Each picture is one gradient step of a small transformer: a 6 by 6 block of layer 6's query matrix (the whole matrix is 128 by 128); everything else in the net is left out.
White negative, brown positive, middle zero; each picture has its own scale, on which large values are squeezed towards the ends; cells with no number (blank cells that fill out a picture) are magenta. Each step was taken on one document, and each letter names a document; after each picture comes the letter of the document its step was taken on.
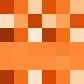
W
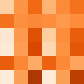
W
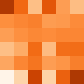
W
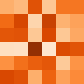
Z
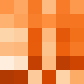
Z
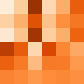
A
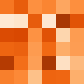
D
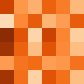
W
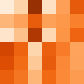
A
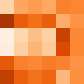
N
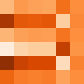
N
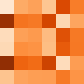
N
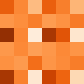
W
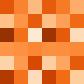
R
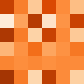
W
